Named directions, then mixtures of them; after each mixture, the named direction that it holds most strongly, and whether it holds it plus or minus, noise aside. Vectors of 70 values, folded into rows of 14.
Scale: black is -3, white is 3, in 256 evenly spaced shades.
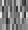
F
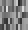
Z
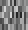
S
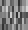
Z, plus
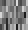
Z, plus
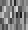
S, plus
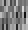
S, plus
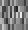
S, minus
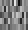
S, minus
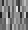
F, minus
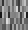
F, minus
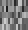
Z, minus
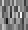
S, minus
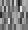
F, minus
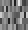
F, plus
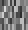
S, plus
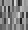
F, minus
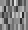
S, minus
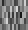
S, plus
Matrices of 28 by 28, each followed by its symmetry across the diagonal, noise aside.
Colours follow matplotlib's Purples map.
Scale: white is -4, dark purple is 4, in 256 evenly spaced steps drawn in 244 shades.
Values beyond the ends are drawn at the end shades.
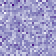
antisymmetric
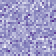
neither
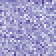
neither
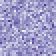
neither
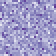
antisymmetric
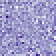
antisymmetric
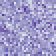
antisymmetric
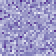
neither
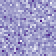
antisymmetric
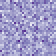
antisymmetric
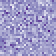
antisymmetric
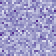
neither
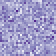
antisymmetric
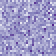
neither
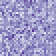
neither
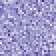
antisymmetric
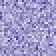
neither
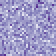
neither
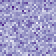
neither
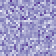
antisymmetric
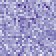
neither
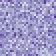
neither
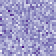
neither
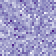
antisymmetric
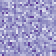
antisymmetric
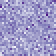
antisymmetric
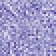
antisymmetric
